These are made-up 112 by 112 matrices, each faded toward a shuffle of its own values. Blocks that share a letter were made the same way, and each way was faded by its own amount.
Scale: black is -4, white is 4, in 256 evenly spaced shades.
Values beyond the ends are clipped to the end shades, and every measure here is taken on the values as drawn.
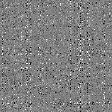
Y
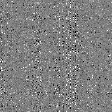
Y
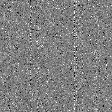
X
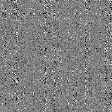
Y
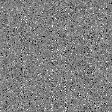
X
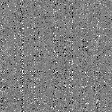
Y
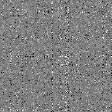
Y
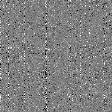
Y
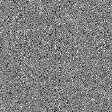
X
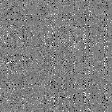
Y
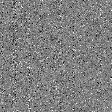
X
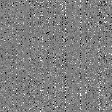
Y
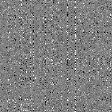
Y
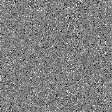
X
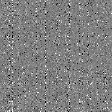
Y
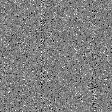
X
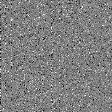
X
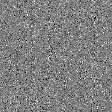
X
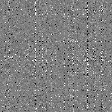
Y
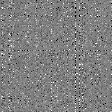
Y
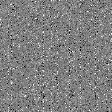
X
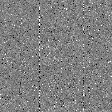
X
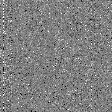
X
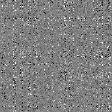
Y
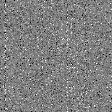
X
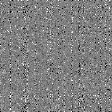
Y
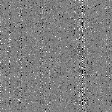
Y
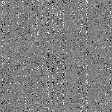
Y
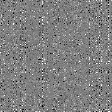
Y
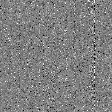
X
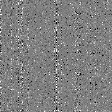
Y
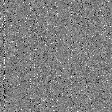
X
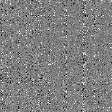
Y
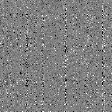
Y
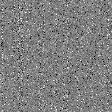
X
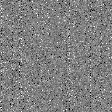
X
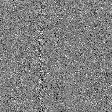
X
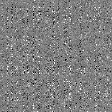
Y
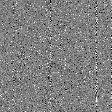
X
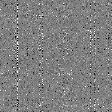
Y
